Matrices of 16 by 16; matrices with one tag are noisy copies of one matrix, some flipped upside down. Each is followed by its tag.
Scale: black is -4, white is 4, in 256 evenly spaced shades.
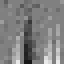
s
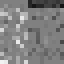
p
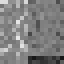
p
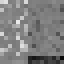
p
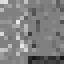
p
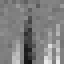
s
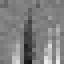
s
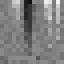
s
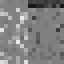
p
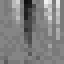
s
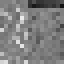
p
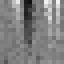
s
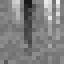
s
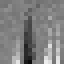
s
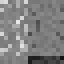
p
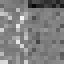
p
